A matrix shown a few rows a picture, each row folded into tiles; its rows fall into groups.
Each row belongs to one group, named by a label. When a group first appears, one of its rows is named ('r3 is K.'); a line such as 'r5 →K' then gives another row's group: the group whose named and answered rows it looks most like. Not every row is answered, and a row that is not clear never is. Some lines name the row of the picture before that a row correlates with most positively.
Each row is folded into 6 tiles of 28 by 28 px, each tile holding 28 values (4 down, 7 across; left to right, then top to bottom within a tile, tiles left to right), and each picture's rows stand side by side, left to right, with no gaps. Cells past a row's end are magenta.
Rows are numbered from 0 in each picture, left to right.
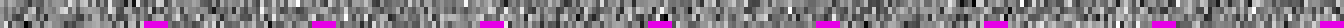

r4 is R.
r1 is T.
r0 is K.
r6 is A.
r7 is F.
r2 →T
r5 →K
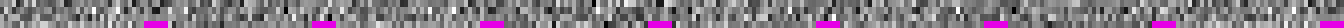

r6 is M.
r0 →A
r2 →A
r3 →T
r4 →R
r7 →A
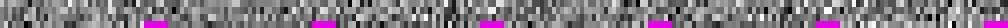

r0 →K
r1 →M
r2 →M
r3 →K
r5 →A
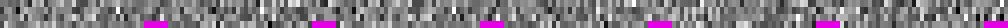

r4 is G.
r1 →T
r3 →T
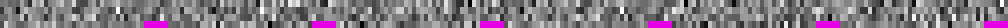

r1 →T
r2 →K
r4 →M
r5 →F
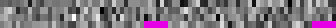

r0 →F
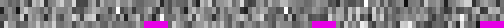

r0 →R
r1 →R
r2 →G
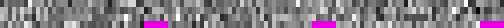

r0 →G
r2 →A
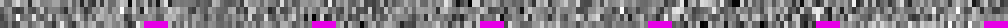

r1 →F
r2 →K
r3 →R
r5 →A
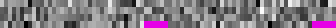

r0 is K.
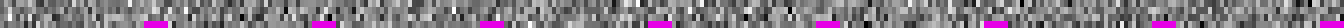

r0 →T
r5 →K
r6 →M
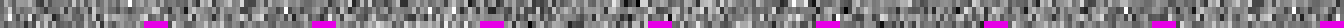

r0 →T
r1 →R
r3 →K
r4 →G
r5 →M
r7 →R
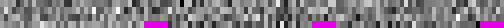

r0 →A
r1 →M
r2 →M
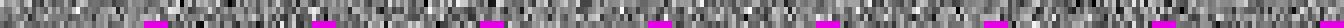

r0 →F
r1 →M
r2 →T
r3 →R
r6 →G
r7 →M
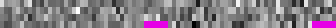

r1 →K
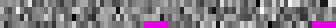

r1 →T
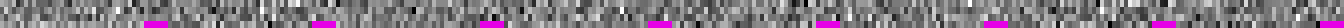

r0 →A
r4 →K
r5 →T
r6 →T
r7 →M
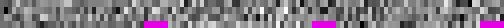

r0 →M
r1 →A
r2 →K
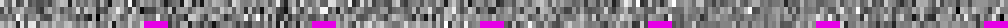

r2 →A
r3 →G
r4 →F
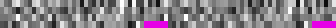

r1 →G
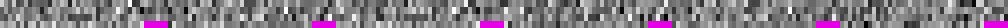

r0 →A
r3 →F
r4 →R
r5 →K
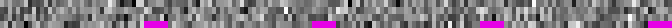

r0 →K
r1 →R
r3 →G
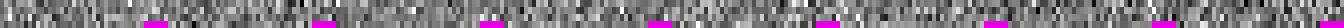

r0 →T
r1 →K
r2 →F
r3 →R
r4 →G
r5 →A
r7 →G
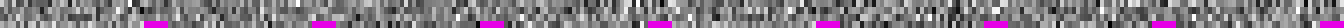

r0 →A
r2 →M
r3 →G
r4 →A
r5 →M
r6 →T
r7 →G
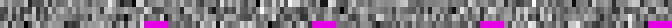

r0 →K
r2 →M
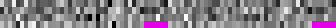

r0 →A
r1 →A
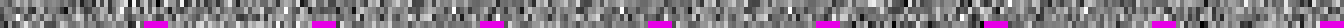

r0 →G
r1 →A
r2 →R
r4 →R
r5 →M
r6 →F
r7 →K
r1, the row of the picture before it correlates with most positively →0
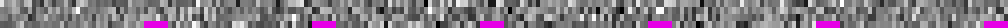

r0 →F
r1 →G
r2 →T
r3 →M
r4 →K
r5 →F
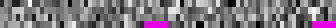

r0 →G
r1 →M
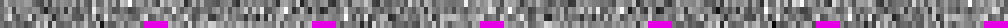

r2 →T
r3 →A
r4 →T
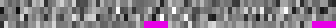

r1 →A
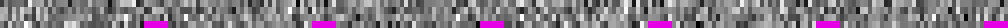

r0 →G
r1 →G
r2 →M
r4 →K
